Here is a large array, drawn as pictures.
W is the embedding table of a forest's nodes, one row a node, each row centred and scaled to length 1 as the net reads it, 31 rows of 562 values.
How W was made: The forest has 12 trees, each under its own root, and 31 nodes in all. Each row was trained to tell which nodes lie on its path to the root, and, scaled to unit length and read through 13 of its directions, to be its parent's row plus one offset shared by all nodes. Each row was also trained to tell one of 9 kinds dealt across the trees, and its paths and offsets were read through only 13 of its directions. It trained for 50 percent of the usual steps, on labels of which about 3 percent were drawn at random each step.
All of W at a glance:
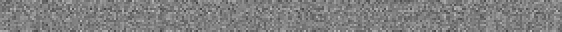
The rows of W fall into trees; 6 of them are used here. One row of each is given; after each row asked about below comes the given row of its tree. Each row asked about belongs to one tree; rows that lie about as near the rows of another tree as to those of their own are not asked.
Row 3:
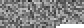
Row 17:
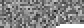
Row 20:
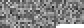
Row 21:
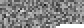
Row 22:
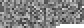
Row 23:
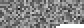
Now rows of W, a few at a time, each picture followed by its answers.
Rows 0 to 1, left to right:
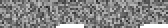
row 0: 17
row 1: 17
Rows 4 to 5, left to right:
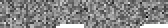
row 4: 20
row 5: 22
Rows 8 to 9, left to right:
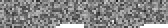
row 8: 21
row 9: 21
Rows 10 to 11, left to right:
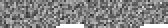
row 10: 20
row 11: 20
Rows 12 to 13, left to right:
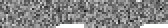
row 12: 22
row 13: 22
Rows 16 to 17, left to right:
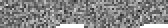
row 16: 3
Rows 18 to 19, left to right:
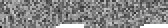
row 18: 22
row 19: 3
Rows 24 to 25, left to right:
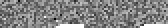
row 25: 21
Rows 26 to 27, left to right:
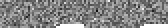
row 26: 3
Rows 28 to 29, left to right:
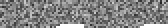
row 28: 23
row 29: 21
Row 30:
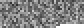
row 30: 3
